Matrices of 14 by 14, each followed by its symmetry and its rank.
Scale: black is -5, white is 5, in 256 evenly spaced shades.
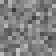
neither, full rank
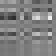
neither, rank one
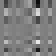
neither, rank one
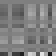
neither, rank one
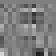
neither, rank two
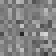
neither, rank three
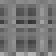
neither, rank one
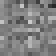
neither, rank three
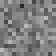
neither, full rank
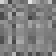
neither, rank two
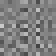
neither, rank two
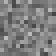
neither, full rank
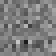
neither, rank three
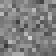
neither, full rank
